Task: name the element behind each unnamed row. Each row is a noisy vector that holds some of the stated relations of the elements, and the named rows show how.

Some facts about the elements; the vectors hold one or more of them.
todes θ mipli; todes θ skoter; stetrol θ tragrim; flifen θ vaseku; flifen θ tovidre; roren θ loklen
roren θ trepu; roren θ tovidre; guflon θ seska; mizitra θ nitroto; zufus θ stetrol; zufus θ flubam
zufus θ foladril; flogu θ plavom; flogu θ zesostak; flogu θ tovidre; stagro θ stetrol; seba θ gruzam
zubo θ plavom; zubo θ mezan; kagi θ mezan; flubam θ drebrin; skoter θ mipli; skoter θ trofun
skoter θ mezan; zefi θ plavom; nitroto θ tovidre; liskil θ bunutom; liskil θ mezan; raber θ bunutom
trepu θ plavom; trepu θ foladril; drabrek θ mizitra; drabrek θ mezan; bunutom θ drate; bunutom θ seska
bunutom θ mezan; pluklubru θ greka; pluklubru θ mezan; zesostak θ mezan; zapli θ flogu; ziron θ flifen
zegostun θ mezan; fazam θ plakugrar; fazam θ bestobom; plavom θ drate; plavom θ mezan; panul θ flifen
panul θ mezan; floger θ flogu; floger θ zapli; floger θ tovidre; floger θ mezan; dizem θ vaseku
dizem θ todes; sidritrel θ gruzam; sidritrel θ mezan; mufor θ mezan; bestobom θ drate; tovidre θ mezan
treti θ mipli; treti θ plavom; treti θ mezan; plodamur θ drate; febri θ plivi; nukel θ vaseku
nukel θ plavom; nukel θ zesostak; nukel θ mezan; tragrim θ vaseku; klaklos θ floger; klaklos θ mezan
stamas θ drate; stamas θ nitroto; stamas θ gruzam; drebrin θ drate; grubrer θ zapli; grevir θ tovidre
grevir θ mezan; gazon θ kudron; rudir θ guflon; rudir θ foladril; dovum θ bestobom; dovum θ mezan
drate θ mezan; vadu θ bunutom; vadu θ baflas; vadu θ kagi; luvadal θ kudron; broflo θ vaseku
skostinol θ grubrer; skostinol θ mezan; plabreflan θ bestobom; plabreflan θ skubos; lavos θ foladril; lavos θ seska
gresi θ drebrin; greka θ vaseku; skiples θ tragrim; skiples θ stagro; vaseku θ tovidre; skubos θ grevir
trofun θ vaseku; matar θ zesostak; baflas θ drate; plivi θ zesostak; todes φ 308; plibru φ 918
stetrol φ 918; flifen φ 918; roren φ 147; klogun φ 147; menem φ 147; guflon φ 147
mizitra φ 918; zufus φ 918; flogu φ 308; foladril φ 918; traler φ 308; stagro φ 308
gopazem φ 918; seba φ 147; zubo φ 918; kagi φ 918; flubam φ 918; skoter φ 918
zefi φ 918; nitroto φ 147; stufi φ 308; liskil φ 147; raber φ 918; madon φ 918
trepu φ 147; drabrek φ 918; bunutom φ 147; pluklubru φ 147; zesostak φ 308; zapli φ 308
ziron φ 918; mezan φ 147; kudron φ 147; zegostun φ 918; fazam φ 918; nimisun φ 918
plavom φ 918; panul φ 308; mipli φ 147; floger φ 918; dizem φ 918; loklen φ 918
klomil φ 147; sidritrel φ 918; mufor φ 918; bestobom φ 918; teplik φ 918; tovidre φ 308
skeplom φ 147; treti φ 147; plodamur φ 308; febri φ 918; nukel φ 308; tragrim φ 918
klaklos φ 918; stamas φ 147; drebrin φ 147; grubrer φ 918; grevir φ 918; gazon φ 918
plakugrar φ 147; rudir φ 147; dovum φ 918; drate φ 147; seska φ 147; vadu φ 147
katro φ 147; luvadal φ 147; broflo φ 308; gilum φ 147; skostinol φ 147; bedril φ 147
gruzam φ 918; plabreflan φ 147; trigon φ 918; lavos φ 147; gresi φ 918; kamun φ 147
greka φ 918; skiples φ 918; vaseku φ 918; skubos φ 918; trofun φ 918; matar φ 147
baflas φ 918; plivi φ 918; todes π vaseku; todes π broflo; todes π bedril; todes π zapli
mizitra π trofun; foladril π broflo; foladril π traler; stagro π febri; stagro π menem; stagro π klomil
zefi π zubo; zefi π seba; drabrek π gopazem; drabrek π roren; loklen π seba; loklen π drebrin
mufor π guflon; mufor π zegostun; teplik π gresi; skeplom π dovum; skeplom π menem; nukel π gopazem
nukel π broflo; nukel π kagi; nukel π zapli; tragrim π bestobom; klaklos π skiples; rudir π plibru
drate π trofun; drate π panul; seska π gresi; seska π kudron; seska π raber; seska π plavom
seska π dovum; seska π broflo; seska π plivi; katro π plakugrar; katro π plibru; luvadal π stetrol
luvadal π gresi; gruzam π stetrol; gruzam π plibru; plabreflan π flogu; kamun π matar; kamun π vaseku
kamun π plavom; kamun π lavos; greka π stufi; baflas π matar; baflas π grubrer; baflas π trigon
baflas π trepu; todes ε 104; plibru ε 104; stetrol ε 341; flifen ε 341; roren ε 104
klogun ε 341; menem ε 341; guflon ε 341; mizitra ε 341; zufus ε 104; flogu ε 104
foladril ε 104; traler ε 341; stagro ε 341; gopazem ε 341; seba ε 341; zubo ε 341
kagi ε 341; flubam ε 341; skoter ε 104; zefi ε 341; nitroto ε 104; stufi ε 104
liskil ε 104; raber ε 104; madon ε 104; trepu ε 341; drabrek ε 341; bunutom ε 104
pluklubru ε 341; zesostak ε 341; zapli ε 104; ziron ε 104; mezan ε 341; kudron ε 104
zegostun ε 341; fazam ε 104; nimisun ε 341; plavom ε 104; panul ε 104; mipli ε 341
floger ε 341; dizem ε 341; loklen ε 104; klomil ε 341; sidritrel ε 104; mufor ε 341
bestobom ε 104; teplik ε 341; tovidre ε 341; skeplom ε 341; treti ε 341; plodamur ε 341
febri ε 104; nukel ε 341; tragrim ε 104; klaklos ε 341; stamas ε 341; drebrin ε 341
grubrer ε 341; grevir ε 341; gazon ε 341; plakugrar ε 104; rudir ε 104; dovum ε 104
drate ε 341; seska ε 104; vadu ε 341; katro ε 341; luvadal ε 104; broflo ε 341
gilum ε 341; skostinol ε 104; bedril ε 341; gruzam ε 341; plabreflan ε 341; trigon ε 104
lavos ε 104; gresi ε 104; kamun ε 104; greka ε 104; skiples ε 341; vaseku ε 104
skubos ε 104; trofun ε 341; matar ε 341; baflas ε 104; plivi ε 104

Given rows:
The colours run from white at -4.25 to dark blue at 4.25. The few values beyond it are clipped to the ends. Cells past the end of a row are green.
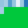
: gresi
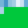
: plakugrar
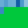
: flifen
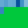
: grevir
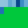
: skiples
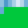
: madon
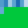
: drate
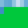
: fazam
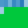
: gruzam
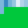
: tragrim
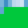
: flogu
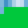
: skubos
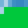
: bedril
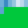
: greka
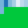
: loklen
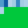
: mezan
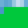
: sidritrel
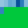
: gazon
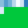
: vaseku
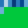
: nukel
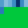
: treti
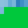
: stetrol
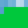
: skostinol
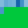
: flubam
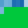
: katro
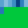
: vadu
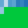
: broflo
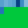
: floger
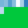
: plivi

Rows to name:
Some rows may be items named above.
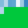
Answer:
lavos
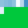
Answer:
kudron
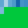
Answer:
matar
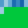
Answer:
skeplom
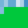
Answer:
roren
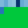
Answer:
seba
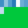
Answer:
todes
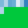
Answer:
lavos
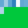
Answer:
luvadal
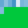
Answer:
rudir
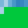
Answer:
bedril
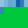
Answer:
gazon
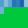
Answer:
stagro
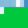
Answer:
kudron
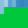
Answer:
gopazem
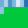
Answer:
dovum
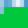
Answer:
plibru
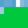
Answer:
baflas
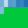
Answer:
broflo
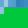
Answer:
kagi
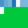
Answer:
seska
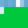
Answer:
foladril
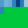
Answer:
plabreflan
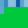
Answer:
zesostak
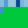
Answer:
drebrin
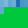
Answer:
grubrer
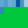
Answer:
mizitra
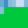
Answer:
bunutom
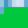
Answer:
stufi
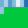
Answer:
dovum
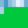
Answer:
plakugrar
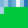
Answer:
raber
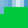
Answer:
febri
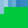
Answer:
gopazem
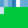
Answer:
kamun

